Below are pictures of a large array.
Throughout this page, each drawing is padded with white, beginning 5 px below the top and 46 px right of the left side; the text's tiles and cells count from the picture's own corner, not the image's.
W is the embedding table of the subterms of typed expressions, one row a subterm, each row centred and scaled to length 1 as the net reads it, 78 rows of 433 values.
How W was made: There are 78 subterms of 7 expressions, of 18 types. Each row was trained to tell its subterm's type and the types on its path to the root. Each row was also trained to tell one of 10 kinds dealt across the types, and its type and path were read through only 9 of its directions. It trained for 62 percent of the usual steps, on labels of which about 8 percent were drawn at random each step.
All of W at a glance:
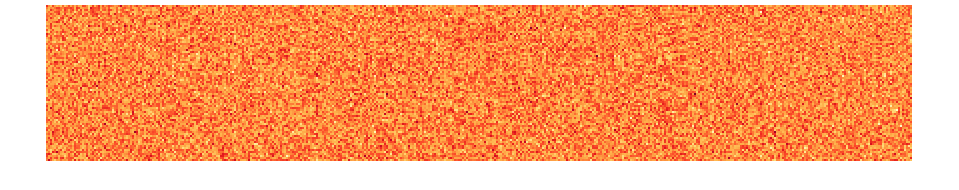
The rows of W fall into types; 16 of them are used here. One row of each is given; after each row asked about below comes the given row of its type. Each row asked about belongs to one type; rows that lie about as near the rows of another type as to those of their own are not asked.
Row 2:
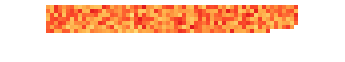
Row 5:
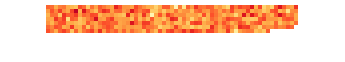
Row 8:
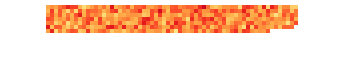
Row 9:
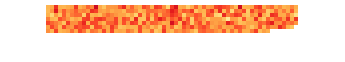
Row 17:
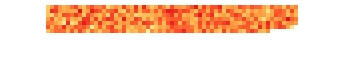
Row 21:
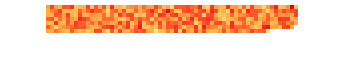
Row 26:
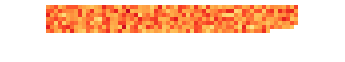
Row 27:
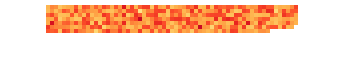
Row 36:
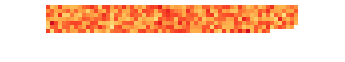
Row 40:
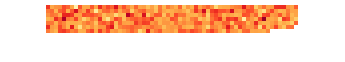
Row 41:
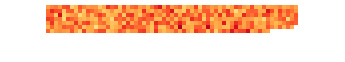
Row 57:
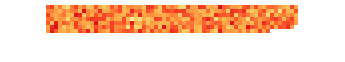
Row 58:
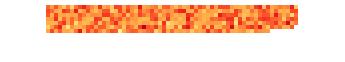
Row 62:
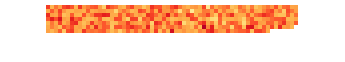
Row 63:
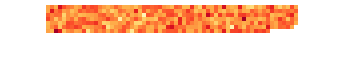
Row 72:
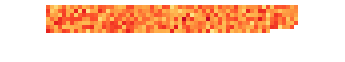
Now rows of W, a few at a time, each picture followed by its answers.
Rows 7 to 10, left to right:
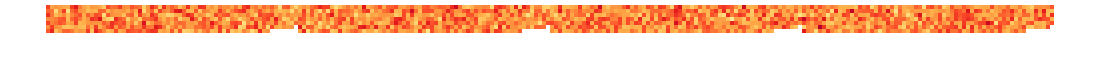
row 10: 26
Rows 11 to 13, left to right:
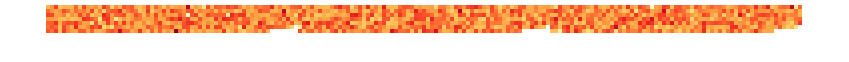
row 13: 40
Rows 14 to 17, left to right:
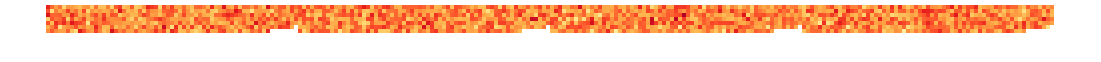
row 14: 57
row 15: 40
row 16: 21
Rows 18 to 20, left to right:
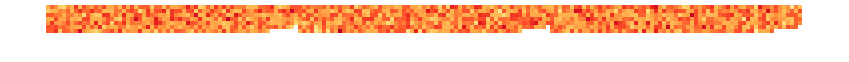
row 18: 27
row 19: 62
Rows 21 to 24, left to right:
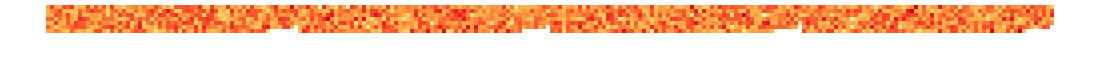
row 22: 17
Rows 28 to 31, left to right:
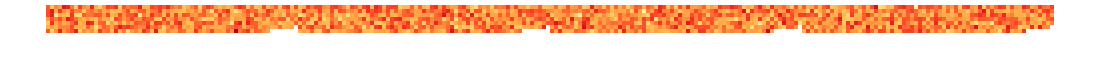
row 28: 40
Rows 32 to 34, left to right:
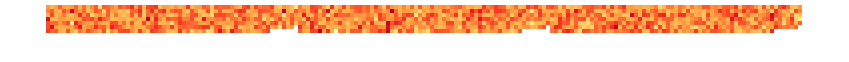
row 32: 36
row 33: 40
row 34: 58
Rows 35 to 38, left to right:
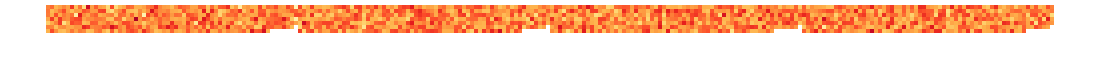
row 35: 62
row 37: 9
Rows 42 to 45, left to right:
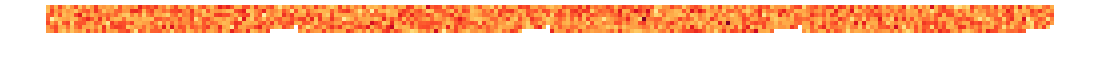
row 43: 21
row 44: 5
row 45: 21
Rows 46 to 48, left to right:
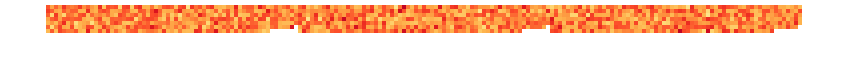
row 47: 57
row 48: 36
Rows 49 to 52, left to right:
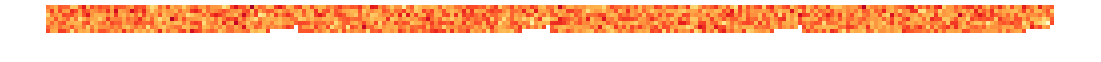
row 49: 5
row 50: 36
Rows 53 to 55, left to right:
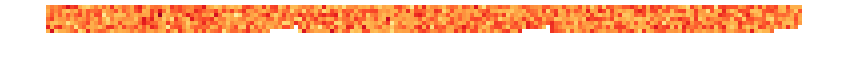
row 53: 8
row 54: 17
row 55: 36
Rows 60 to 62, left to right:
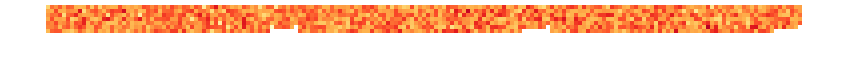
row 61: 41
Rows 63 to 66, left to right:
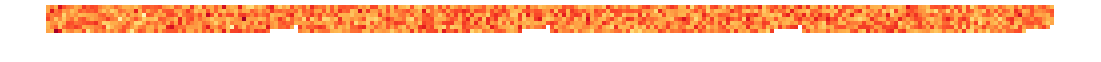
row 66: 62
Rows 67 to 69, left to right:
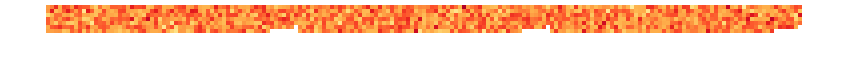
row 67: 9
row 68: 62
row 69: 17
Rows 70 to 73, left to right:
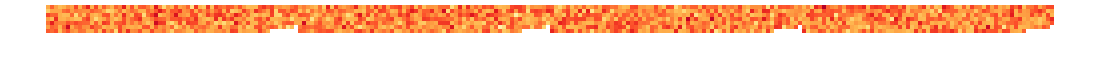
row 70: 27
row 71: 27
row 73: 5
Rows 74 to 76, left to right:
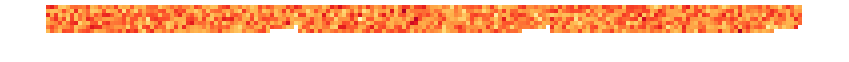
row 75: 58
